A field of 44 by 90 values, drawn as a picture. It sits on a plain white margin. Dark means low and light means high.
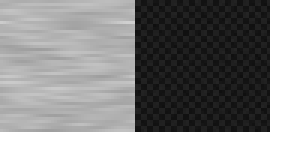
It is made of 1 by 2 panels. Panel 1,1: high, streaked across, faint in contrast. Panel 1,2: very low, checkered, faint in contrast.
